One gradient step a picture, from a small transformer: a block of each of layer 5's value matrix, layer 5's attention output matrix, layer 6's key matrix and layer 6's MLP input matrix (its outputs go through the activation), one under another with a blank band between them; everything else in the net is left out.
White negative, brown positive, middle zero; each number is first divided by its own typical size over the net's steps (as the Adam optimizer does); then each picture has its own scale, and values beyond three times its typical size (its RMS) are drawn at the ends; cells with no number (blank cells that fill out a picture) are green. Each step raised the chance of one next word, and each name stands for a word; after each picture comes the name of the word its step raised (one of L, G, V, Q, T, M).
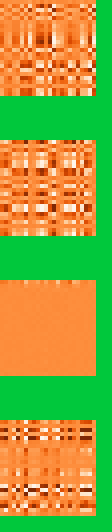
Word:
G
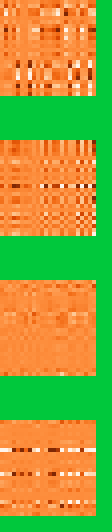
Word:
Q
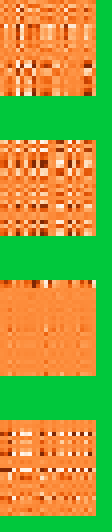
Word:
G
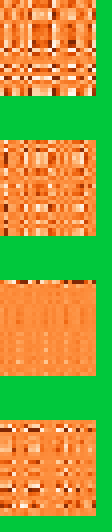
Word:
G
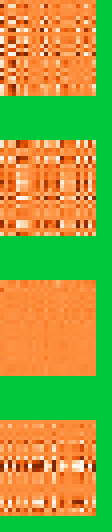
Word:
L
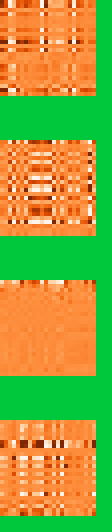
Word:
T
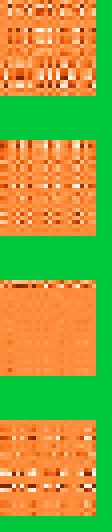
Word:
Q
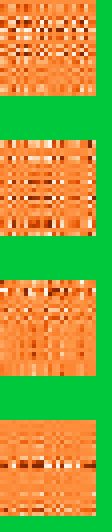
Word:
L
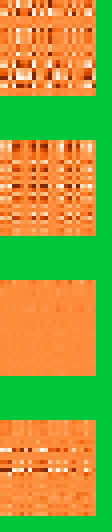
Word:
Q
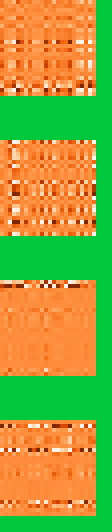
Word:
T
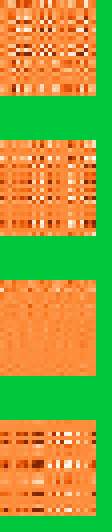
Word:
L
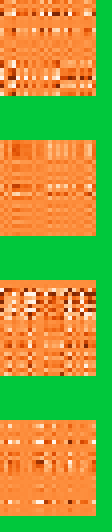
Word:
Q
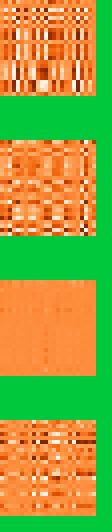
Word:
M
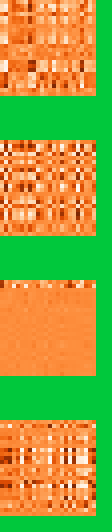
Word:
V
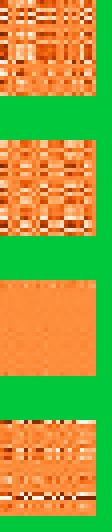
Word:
M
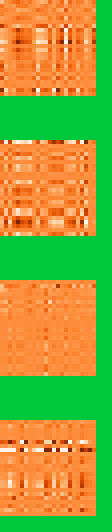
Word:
T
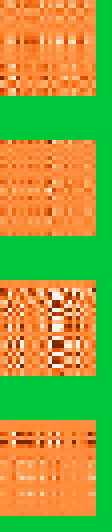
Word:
T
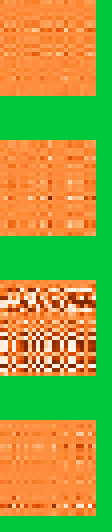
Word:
L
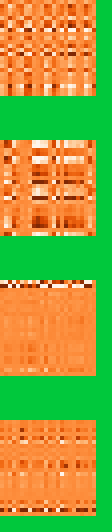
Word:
L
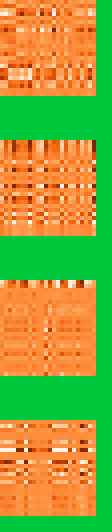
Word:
Q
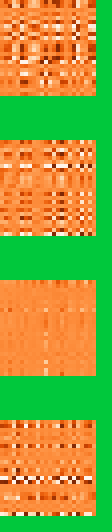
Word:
M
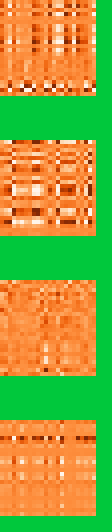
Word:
T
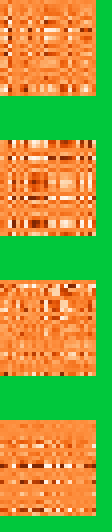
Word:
L
